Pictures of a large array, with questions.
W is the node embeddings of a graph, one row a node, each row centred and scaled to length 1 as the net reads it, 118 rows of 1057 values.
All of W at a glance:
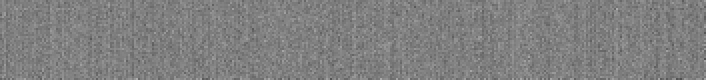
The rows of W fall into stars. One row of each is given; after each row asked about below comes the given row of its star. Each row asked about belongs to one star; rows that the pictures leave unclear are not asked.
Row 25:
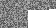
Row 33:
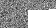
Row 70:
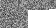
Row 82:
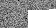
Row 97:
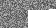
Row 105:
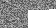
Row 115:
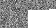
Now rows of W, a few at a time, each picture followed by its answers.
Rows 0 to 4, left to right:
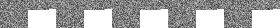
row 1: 33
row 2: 70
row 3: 115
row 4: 33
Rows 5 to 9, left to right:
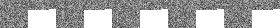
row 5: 105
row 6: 33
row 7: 25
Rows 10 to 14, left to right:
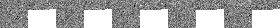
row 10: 70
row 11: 105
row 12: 70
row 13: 82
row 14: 97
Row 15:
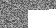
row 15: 105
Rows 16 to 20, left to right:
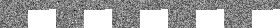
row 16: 115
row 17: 82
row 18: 115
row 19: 33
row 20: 105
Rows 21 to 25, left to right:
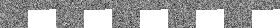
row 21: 105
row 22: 115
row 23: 33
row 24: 105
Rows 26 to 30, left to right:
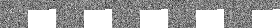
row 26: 25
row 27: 115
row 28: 97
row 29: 115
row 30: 33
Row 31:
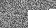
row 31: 97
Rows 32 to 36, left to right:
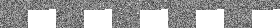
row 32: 25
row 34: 25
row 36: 25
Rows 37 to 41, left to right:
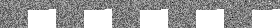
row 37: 82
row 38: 70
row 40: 97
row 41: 82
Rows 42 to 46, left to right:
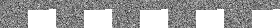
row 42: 97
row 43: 115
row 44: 105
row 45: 115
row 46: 105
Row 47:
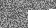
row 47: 97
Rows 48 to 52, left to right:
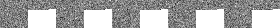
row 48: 70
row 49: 25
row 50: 105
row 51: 105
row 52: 33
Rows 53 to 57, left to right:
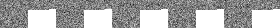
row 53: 82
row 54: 70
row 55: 105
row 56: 105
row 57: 97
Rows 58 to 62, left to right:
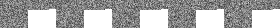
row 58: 97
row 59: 115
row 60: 97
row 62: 97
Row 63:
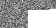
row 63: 70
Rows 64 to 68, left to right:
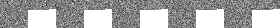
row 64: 82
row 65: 115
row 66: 70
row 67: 33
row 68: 70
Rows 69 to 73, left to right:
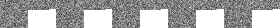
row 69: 115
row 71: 115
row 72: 33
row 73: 33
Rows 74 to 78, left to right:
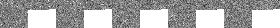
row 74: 82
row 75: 70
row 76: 97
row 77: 105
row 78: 105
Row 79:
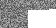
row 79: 115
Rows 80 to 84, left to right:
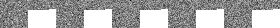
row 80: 25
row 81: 115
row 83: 33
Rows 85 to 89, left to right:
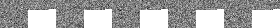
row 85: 33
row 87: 25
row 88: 115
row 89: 105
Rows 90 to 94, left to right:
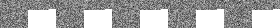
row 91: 97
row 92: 25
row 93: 97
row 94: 115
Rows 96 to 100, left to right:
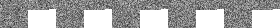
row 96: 115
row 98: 97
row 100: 33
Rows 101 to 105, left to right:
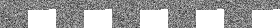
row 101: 33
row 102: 105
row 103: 33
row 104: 97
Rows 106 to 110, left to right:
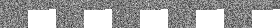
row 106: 115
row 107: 97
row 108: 33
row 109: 82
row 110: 82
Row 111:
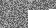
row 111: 97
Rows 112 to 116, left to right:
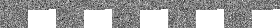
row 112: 115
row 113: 82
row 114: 25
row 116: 97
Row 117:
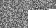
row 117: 97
